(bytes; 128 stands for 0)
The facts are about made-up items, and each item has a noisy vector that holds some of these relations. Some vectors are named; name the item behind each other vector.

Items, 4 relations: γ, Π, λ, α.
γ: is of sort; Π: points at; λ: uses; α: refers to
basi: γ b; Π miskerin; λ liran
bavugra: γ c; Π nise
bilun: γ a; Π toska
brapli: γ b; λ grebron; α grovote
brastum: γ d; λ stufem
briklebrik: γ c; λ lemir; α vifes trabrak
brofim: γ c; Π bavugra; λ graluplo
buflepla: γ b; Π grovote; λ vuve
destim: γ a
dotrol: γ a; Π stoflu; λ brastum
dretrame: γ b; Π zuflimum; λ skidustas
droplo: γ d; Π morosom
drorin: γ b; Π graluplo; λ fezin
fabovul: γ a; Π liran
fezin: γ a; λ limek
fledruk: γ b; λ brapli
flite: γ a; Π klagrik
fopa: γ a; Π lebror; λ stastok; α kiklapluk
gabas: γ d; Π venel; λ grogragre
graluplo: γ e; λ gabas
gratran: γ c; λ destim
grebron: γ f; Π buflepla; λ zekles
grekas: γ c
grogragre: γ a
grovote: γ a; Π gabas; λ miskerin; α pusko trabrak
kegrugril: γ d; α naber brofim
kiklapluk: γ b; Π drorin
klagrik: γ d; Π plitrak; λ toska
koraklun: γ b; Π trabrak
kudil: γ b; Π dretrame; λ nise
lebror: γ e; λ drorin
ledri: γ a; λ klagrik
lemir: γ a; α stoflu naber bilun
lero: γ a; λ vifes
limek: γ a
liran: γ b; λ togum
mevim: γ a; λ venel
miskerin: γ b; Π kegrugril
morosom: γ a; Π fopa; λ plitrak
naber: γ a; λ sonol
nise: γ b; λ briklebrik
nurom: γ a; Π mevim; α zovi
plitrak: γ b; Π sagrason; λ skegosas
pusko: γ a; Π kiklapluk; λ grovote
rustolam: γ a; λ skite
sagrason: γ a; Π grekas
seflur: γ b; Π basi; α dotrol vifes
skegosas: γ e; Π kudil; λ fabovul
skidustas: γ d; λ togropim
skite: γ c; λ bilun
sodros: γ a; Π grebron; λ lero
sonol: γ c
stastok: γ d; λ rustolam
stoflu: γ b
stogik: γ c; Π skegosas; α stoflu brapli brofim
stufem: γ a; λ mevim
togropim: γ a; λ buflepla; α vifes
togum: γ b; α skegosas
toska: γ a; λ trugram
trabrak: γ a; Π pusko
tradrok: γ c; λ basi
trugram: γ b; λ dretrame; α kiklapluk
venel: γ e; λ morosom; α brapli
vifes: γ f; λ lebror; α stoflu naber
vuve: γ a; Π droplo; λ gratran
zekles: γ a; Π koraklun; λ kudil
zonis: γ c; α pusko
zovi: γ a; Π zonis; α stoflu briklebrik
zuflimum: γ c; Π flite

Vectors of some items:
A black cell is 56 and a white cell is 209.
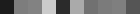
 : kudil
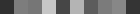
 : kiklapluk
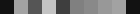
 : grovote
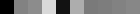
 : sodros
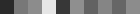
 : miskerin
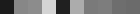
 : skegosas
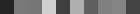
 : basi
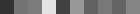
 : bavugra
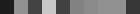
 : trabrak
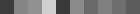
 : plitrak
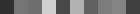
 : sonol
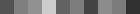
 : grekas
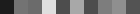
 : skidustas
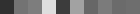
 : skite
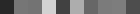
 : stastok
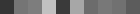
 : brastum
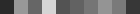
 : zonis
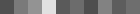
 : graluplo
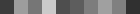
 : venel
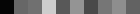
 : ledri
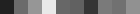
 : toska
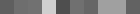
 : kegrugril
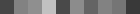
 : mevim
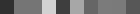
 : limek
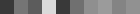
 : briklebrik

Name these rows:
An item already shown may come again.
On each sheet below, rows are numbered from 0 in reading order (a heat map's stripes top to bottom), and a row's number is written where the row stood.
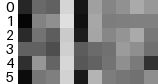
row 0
seflur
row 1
sodros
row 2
bilun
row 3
stoflu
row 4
zonis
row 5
zekles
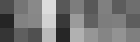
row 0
nise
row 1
zuflimum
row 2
dotrol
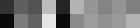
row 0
dotrol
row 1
stogik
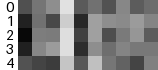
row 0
graluplo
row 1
brofim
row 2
dretrame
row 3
grebron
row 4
morosom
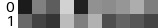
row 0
zovi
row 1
lebror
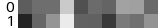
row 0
kegrugril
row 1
toska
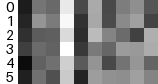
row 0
skidustas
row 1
buflepla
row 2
fabovul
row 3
togropim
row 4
ledri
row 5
brofim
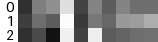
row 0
sagrason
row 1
togropim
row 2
vuve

